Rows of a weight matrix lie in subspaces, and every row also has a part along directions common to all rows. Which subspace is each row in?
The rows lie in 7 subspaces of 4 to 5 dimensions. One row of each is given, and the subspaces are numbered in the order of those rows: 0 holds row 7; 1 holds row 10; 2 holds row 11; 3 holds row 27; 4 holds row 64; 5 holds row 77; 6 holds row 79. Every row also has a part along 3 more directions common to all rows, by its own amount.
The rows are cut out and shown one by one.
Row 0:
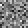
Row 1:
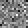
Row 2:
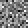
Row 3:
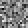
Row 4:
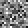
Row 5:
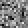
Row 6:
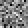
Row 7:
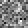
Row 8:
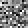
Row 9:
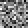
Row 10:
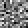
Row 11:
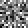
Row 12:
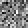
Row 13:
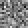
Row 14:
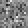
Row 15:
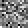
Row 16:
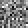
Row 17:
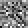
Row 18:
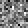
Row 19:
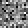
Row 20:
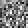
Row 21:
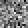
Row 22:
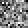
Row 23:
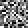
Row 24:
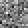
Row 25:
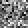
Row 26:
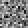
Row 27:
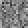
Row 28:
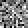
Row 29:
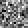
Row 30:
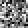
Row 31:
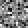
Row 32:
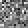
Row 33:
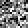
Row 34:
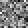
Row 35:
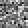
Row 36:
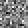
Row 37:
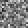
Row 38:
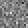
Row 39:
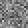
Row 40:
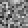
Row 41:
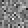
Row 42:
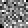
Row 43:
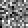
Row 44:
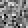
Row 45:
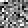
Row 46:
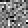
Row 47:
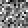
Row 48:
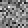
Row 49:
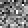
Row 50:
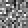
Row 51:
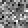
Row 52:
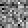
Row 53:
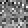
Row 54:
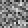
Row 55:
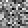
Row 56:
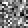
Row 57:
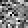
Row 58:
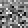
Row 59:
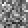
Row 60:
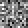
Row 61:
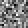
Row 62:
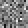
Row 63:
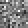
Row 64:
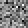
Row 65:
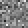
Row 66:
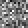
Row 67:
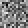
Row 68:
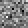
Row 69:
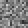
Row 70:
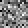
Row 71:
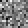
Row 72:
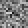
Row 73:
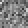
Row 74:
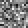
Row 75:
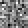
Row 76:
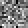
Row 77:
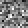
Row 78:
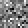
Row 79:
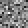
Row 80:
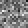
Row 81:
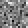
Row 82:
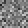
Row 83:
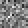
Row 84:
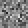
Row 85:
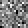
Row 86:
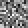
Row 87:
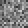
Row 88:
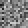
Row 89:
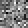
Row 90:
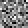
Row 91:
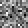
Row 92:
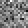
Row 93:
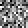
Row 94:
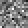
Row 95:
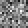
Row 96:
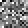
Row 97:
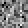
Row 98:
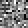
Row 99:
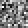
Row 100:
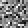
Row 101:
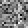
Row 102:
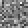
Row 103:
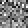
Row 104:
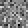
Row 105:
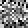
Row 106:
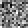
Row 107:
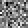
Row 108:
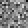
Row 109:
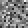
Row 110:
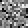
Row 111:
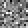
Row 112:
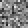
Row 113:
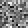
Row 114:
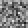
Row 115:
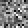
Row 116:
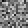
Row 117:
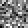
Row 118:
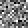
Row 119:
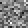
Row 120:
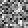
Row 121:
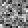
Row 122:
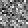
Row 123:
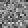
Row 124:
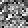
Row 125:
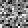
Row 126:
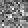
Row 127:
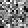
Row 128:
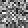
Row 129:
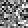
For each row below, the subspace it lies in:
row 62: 3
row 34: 2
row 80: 0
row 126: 5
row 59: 6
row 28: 3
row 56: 2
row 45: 6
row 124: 5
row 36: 4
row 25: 2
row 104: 1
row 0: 0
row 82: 0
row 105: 4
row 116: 3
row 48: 5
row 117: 6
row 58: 0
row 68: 5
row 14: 2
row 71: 5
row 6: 3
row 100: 4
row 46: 0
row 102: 3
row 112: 5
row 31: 6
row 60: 1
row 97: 6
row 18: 1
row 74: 2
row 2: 0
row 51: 4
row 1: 0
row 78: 2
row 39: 0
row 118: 6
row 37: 2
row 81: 4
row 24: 6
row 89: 2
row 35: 1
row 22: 6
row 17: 1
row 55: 4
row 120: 0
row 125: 6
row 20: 1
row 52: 1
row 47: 2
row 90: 0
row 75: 5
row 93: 1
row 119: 2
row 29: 0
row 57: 6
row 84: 6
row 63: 0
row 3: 1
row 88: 1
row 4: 0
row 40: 6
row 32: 5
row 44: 4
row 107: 4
